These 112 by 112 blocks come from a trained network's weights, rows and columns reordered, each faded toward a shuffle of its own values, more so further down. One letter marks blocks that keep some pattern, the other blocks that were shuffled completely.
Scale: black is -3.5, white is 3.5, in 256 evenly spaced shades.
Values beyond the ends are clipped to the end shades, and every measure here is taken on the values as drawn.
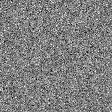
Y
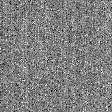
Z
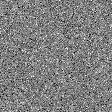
Y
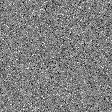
Y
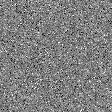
Y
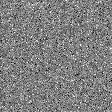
Y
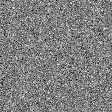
Y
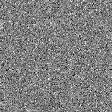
Z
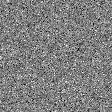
Y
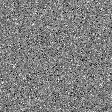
Y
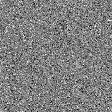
Z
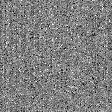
Z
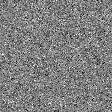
Y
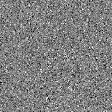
Z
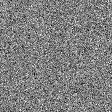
Y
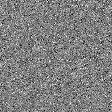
Z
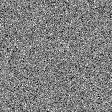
Y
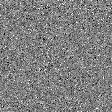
Z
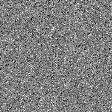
Z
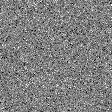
Y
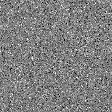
Z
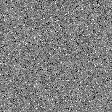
Y
